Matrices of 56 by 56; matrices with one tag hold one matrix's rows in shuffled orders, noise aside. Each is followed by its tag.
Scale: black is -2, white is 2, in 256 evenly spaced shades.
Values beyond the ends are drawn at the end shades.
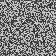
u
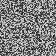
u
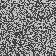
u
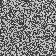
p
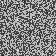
p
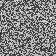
u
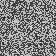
u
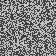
p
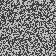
u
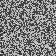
p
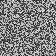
u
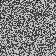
u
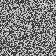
u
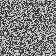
u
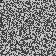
p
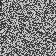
p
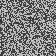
p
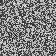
p
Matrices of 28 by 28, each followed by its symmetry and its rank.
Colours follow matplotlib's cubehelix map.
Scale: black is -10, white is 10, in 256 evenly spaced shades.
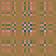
symmetric, rank one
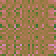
neither, rank two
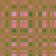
symmetric, rank one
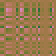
neither, rank one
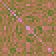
symmetric, rank five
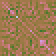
symmetric, rank five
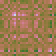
symmetric, rank three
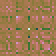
symmetric, rank three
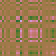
symmetric, rank one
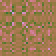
symmetric, rank three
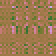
neither, rank two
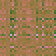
neither, rank two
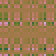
neither, rank one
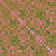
symmetric, rank five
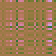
neither, rank one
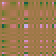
symmetric, rank one
